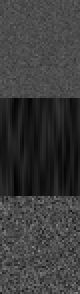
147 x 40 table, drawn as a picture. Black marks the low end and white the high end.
The table splits into 3 rows of 1 panel. Panel 1,1: low, fine-grained, faint in contrast. Panel 2,1: very low, streaked downward, faint in contrast. Panel 3,1: low, fine-grained.
